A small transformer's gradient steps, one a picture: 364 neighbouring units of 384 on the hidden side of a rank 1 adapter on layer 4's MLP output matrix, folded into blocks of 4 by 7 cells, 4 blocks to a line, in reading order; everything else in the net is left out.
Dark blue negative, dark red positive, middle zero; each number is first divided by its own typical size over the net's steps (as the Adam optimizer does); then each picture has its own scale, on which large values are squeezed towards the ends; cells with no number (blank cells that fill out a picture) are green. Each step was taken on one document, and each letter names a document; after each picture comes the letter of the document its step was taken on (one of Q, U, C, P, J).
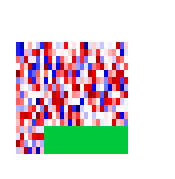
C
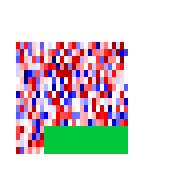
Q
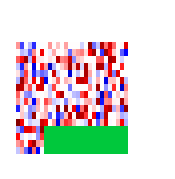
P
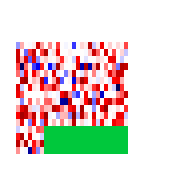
C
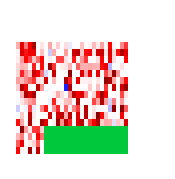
P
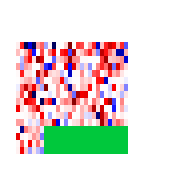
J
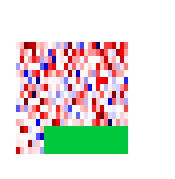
J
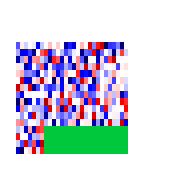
Q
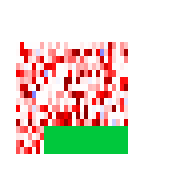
P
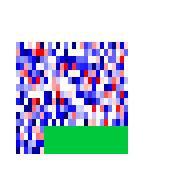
C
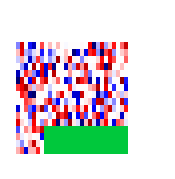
P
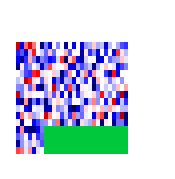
Q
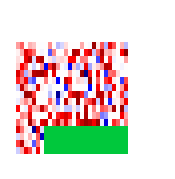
P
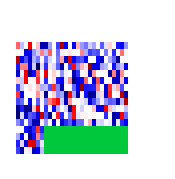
C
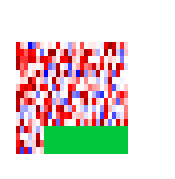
Q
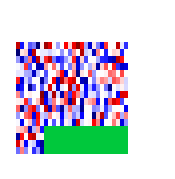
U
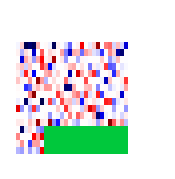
J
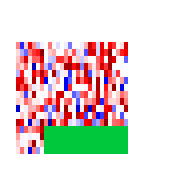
P
